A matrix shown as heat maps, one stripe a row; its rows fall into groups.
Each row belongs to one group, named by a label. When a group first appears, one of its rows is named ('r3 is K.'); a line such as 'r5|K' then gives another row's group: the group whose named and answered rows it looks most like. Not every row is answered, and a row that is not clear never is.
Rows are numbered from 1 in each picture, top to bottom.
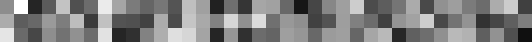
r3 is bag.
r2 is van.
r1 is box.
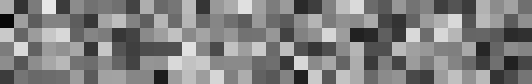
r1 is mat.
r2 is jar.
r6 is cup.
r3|bag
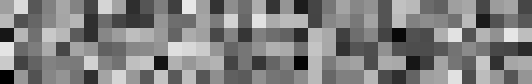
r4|bag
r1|box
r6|jar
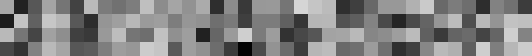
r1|bag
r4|jar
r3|mat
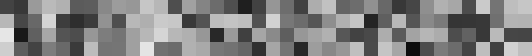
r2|mat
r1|jar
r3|bag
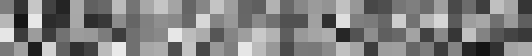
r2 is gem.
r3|bag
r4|mat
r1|gem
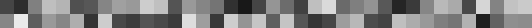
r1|jar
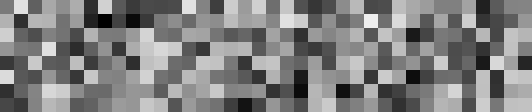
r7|jar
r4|mat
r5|gem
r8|jar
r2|van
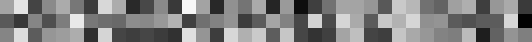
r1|box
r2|gem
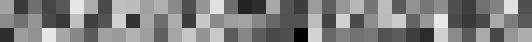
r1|gem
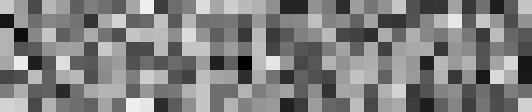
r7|cup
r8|cup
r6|gem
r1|cup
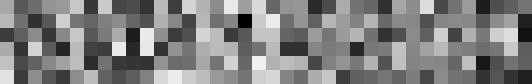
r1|van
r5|van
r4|gem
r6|bag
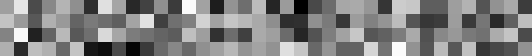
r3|box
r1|box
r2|cup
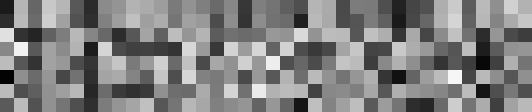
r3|bag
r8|cup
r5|mat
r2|jar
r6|jar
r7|van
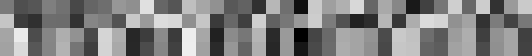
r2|bag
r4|box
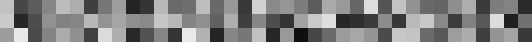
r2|bag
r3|box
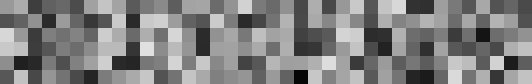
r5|bag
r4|mat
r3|mat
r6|cup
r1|cup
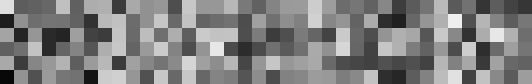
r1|bag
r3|gem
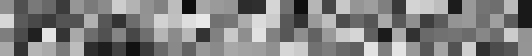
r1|gem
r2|bag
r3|mat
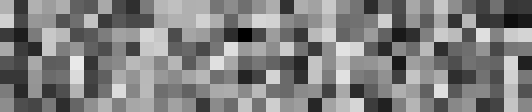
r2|bag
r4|mat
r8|mat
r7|gem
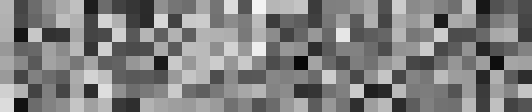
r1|van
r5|cup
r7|mat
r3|gem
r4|van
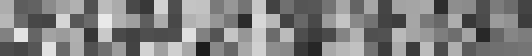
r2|box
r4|mat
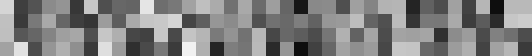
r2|mat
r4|box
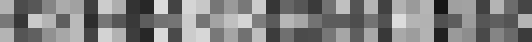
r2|van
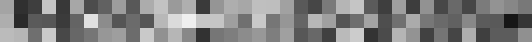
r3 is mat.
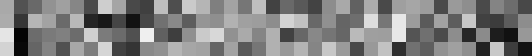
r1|box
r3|cup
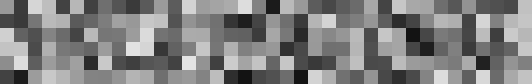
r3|cup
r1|van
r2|jar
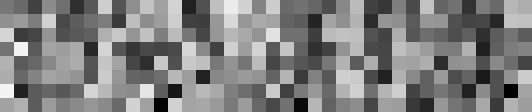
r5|box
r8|cup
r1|mat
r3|mat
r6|mat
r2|mat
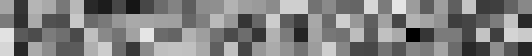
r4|bag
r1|van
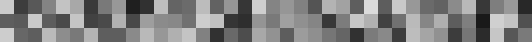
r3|bag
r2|gem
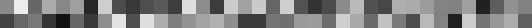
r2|gem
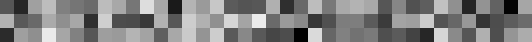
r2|van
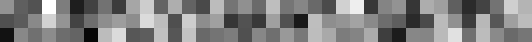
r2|jar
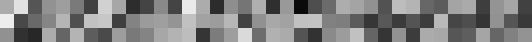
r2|bag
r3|mat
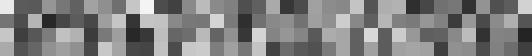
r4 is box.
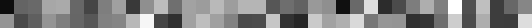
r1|jar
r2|cup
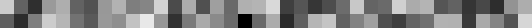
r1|mat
